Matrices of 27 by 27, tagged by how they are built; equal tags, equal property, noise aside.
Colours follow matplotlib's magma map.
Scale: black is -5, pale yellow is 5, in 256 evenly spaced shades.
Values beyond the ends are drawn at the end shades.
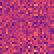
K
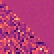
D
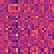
K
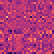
K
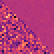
D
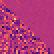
D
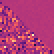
D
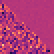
D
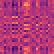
K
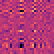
K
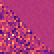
D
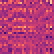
K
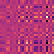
K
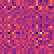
K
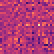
K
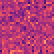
K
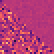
D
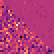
D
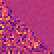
D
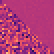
D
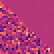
D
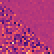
D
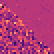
D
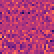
K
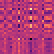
K
